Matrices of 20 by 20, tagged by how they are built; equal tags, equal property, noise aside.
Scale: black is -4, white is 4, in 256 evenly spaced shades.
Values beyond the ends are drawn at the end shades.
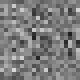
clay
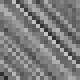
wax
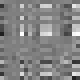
clay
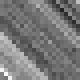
wax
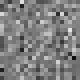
clay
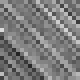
wax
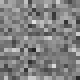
clay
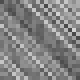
wax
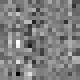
clay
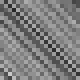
wax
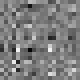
clay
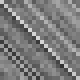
wax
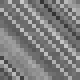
wax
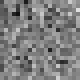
clay
